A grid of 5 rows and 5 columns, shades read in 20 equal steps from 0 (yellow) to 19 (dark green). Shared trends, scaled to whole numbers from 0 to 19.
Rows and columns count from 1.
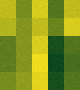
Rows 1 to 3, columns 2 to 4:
10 2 13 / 9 4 11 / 9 2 18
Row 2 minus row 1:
1 -1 2 -2 -2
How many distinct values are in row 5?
5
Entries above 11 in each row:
1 0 3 3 2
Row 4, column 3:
0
